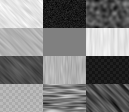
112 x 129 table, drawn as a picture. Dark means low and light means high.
It is made of 4 by 3 panels. Panel 1,1: very high, slanting down to the right, faint in contrast. Panel 1,2: very low, fine-grained, faint in contrast. Panel 1,3: low, blotchy. Panel 2,1: high, slanting down to the right, faint in contrast. Panel 2,2: middling, flat. Panel 2,3: very high, streaked downward, faint in contrast. Panel 3,1: low, slanting down to the right, faint in contrast. Panel 3,2: high, streaked downward, faint in contrast. Panel 3,3: very low, checkered, faint in contrast. Panel 4,1: high, checkered, faint in contrast. Panel 4,2: middling, streaked across, strong in contrast. Panel 4,3: low, slanting down to the right.
